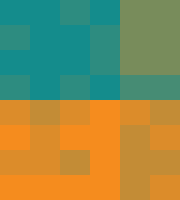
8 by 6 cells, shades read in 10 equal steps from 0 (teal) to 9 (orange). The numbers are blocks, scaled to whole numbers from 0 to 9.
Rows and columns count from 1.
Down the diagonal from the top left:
0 0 0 0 8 8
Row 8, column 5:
7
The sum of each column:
36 32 35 38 43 44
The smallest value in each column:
0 0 0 0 2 2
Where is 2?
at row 4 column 5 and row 4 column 6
